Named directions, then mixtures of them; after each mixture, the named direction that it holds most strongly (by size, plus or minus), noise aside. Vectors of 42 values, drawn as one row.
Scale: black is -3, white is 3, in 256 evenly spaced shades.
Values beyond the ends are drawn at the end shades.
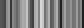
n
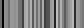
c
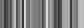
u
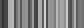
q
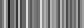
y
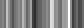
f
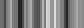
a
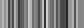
q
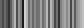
u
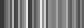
q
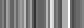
f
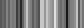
a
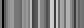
c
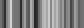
a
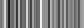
y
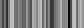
f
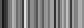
u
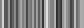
c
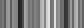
a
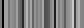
c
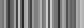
y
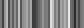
f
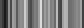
n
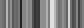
f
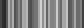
q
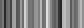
u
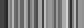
q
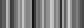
f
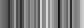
u
